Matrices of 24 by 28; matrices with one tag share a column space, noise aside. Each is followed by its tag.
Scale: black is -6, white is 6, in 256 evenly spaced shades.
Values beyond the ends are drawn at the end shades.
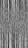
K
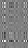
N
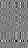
N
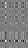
N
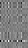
N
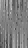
K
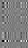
N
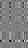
N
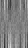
K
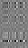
N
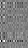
N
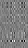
N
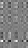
N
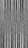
K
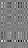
N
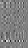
N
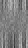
K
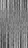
K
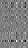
N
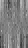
K
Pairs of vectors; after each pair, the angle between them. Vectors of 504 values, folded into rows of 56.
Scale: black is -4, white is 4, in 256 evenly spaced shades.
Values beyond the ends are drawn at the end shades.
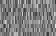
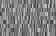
partly opposed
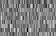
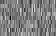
orthogonal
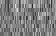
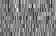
nearly parallel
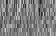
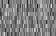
partly opposed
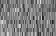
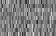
orthogonal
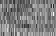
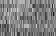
nearly opposite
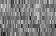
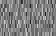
orthogonal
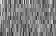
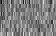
nearly opposite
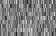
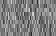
orthogonal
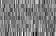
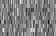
partly aligned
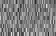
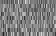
partly aligned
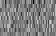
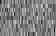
orthogonal
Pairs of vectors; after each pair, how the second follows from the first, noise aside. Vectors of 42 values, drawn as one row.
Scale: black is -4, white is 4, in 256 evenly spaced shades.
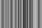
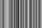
reversed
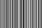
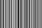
reversed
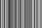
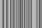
sign-scrambled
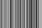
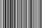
reversed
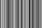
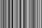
reversed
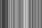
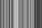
reversed
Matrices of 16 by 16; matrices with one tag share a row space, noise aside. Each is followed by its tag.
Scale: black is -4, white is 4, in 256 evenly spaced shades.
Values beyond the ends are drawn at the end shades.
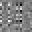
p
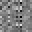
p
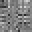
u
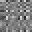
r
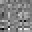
u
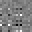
p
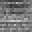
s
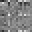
u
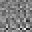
r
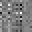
p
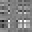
u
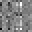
p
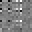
p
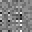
p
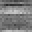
s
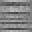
s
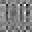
r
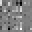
p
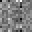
p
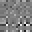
r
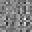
r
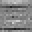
s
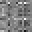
u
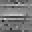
s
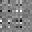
p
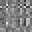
r
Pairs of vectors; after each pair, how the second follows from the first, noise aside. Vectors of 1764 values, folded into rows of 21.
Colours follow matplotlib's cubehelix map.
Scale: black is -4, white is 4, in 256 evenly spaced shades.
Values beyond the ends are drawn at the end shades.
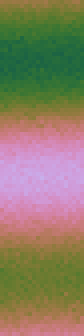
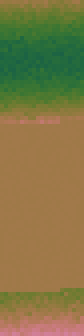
partly zeroed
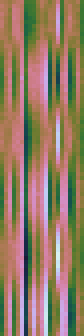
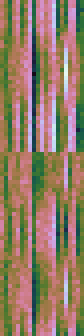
wrapped around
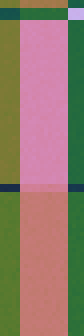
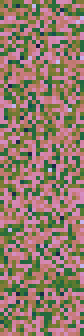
shuffled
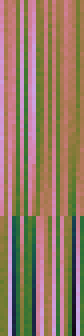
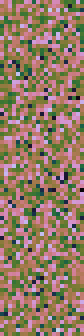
shuffled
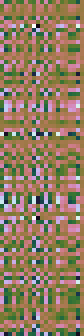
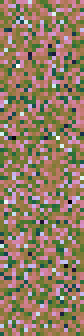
shuffled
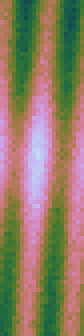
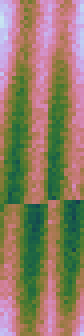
wrapped around
